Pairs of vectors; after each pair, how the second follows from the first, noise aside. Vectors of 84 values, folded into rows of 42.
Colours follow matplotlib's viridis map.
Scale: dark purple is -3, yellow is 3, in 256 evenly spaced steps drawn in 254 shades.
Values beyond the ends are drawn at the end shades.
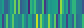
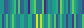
copied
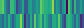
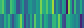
copied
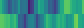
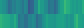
shrunk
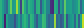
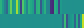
partly zeroed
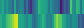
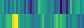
copied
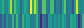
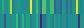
partly zeroed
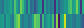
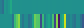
partly zeroed
